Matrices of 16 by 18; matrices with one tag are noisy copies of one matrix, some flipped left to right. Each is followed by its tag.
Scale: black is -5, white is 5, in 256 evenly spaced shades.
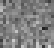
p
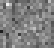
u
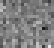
p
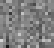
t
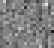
u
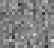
t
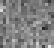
p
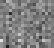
t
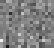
t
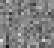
t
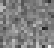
p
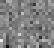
t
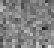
p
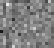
u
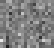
t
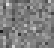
u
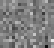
t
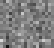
t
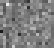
u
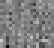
t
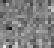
p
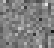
u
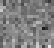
p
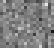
u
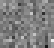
t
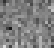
p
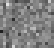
u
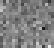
p
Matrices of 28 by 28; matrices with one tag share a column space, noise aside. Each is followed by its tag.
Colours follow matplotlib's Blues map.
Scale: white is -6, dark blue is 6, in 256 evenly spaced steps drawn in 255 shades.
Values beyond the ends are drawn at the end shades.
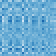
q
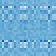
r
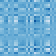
q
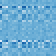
r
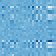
r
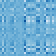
q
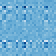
r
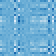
q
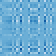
q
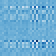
r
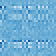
r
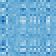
q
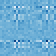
r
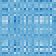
q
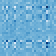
r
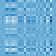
q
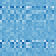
r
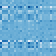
r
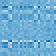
r
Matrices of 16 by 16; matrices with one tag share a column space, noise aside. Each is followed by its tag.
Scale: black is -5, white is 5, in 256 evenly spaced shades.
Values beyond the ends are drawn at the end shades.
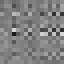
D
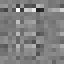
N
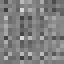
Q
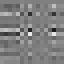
D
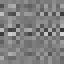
D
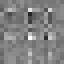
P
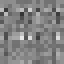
P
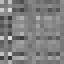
Q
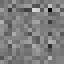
N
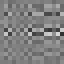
D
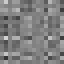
Q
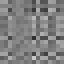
Q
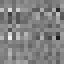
P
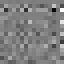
N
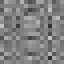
Q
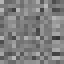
Q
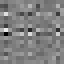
D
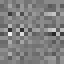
D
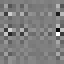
D
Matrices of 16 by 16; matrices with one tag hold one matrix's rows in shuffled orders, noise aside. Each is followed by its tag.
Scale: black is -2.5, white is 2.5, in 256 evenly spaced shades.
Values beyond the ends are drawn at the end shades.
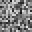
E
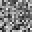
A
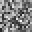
A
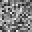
A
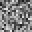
A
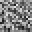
A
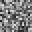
A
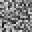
A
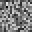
E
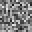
E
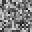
A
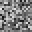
A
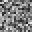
A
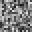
A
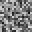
A
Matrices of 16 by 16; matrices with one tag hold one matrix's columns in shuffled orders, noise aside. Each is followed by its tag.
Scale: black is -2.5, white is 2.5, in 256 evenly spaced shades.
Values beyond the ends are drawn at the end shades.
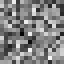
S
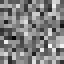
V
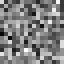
S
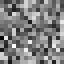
V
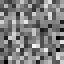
V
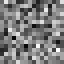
S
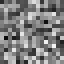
V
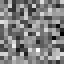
S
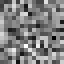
V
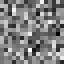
S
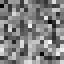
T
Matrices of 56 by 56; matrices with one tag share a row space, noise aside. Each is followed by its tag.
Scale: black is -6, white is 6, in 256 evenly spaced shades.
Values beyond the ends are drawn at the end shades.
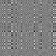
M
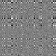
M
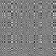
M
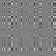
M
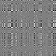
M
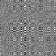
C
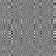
M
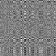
C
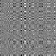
C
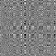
C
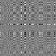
C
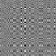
C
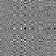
C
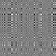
M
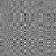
C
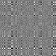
M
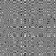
C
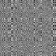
M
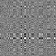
C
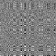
C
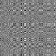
C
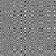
C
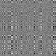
M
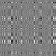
M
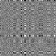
C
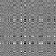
C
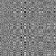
C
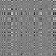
M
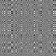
M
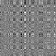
C
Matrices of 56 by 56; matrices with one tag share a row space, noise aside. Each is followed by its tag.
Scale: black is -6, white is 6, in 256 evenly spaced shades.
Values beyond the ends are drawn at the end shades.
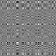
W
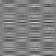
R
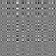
W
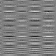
R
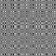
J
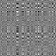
W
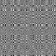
J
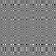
J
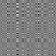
W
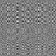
W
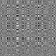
W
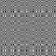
J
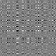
W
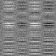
R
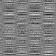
R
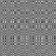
J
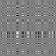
W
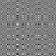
W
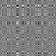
W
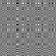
W
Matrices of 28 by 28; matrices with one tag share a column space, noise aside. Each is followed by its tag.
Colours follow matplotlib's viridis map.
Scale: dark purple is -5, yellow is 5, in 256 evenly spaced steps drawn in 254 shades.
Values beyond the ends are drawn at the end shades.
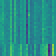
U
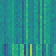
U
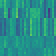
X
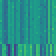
U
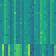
U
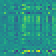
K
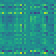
K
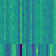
U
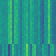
U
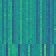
U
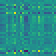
K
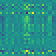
K
